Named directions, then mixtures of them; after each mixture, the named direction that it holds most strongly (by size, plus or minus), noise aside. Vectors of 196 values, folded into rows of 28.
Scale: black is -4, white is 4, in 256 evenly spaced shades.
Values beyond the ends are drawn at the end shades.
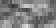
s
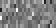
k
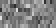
k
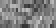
s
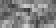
s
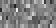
k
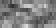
s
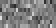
k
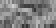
s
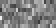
k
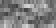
s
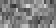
s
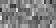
k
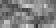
s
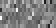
k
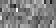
k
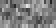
s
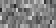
k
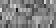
k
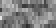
s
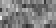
s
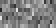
k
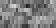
s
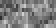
s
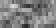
s
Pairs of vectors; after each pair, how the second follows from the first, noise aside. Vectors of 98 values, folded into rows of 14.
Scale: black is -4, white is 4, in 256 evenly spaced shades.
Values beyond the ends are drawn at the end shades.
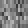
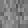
shrunk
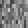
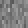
shrunk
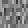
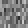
copied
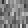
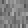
shrunk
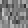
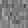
shrunk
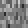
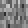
copied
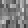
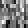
scaled up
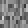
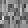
copied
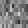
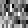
scaled up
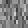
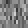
copied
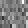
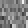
copied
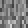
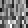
scaled up
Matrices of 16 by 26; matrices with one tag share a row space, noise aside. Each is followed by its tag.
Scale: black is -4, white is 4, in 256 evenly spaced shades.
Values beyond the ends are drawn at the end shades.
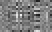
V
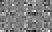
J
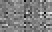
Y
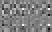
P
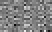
Y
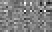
Y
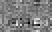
V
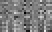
Y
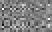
P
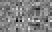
V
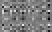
P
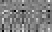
P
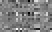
V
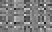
Y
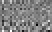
P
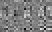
Y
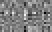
J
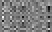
P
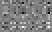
P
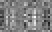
J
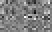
J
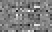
V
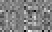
J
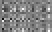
P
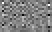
P
